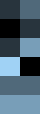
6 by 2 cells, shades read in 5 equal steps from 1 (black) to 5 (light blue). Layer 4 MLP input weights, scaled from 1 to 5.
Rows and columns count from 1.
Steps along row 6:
same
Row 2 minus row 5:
-2 -1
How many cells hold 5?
1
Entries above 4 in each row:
0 0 0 1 0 0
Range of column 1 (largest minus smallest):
4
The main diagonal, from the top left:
2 2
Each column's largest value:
5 4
